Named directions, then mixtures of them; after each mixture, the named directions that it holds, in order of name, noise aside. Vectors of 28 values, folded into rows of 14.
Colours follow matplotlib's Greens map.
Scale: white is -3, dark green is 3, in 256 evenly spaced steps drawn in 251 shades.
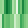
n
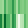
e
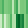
e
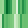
n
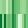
e, n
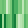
e, n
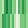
e, n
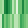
n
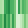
e, n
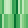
n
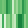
e, n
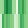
n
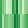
n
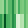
e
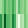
e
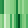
e, n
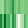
e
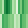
n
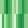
e, n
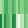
e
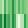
e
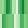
n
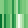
e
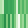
e, n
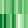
e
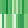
e, n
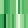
e, n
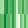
e, n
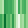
e, n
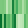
e, n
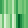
e
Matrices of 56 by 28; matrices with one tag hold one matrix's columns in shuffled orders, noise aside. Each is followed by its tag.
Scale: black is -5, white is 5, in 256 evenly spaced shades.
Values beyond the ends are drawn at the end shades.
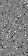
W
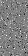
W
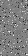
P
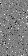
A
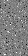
P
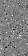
W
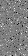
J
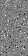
W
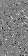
A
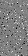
A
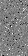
J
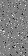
W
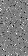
J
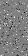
A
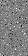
J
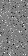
P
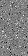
W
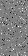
J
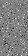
A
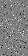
W
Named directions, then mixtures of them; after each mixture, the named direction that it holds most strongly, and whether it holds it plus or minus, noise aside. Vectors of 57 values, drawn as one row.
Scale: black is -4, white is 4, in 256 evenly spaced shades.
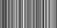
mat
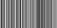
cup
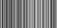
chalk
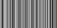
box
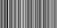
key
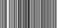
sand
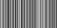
cup, minus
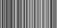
chalk, plus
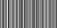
key, minus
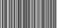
sand, plus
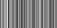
key, minus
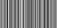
key, plus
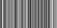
box, minus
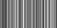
mat, plus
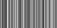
mat, plus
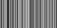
sand, minus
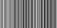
mat, minus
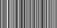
key, minus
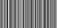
key, plus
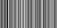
key, plus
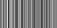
key, minus
